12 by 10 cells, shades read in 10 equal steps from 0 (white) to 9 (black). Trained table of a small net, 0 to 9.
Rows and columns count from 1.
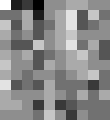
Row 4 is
3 5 4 6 4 3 2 4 4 4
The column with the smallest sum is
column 1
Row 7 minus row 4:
-1 -1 0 0 -1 1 1 -1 0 0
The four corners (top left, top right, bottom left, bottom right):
0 4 4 5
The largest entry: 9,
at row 1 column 4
